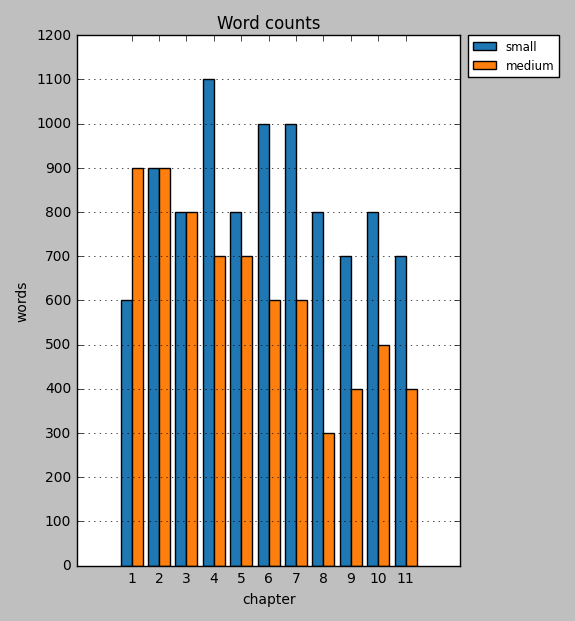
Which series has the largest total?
small
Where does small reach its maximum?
4
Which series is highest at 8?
small
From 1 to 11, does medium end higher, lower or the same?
lower
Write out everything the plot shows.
Title: Word counts
x-axis: chapter, ticks 1 2 3 4 5 6 7 8 9 10 11
y-axis: words, ticks 0 100 200 300 400 500 600 700 800 900 1000 1100 1200
Legend: small, medium
Values:
small: 600 900 800 1100 800 1000 1000 800 700 800 700
medium: 900 900 800 700 700 600 600 300 400 500 400
